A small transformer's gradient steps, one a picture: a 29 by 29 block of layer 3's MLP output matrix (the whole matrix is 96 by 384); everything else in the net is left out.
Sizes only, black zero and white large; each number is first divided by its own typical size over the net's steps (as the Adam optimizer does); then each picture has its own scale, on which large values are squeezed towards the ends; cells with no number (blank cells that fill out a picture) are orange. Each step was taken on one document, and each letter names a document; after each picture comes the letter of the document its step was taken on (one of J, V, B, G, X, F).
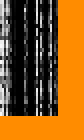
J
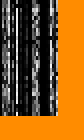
J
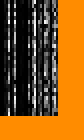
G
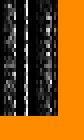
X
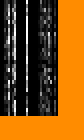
X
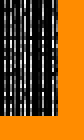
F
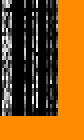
J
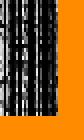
J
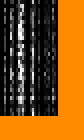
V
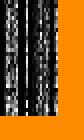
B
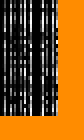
F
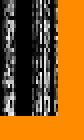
B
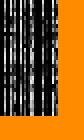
F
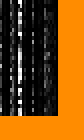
V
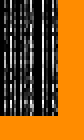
F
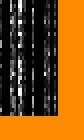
V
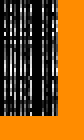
F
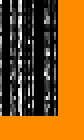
V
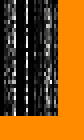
X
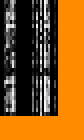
B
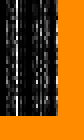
B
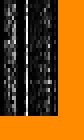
X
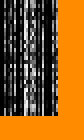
F
